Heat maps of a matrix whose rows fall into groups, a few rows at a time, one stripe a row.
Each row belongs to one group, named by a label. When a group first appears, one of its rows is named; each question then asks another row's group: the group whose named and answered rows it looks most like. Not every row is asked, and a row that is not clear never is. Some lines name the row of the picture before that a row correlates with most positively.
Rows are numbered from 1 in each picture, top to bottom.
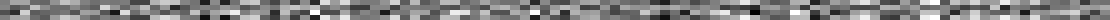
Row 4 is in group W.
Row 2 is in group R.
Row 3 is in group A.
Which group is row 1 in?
W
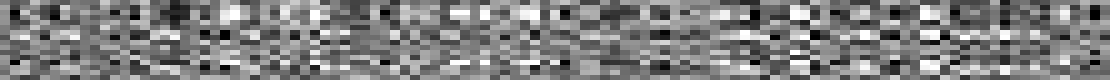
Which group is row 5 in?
R
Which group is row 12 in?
R
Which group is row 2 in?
A
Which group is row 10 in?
R
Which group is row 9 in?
R
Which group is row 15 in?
W
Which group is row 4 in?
A
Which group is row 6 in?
R
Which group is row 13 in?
A
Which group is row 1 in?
R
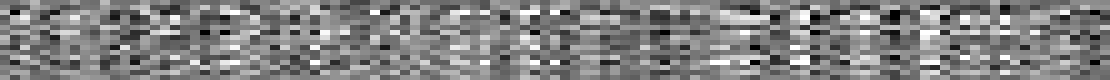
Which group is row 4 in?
W
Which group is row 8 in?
A
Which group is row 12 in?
W
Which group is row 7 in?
W
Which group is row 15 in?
W
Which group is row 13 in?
A
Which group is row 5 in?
W
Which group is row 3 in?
A
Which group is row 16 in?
A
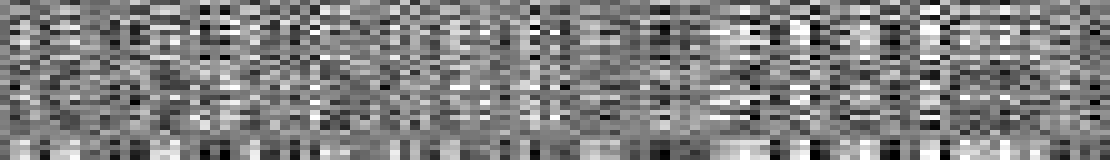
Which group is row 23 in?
R
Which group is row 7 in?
A
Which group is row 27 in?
R
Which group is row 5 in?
A
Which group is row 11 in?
A
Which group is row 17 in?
A
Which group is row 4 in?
R
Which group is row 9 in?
W
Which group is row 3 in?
W
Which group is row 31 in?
W
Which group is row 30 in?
W
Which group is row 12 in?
W
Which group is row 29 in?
W
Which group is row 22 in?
A
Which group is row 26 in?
R
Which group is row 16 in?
R
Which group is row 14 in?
A
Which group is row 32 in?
W
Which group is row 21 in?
A
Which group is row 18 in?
A
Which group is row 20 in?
W
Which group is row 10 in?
A
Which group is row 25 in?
R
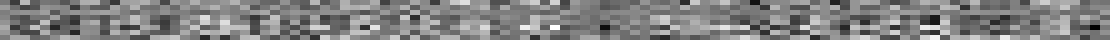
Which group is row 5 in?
R
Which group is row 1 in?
A
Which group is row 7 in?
R
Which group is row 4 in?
R
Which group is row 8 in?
W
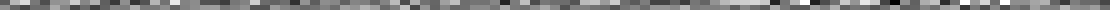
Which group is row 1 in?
W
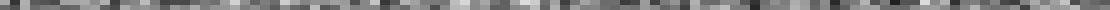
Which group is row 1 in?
A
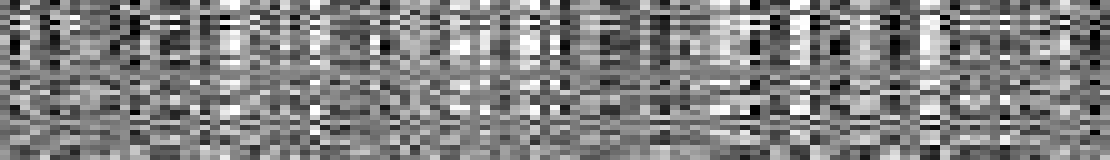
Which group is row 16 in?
R
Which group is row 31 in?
R
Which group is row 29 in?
W
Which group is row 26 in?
R
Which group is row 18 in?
A
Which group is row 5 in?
A
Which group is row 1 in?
A
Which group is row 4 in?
W
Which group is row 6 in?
W
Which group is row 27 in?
A
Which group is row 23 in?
A
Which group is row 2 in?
A
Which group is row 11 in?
A
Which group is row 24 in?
R
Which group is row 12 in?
W
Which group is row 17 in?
A
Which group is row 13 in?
A
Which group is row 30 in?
R
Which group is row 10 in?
A
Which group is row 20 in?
W
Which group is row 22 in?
A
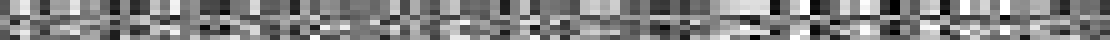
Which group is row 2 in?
W
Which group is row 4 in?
R
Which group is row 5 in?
A
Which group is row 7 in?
W
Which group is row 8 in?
A
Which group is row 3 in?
W
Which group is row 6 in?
W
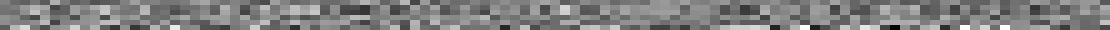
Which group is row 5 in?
R
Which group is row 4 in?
R
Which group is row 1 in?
R
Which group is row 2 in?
R
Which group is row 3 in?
R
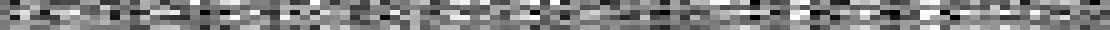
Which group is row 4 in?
A
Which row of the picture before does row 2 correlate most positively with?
3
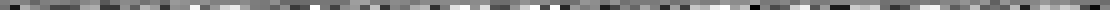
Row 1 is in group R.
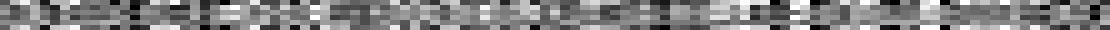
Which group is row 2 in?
A
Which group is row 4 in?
A
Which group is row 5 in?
R
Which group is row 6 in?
W
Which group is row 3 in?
A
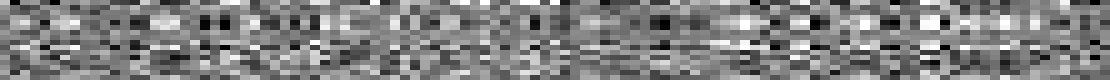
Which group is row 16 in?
W
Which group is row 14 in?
R
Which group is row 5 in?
W
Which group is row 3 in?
R
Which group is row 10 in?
W
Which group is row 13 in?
R
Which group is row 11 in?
R
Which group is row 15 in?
A
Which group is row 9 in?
A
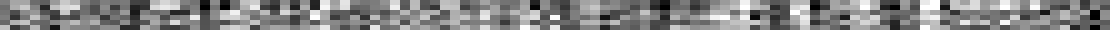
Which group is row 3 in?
A
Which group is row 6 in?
A
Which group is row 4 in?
A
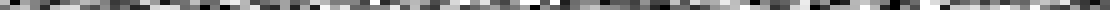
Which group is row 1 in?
A
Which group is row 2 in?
W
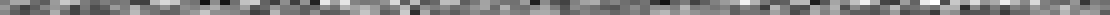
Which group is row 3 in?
R
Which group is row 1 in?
W
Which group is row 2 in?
R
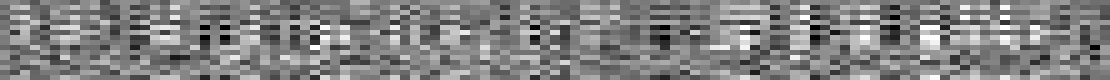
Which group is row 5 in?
R
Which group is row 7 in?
A
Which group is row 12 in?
A
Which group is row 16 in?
W
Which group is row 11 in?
R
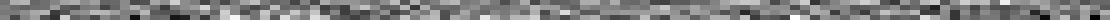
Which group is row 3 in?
R
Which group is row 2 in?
R
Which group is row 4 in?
A
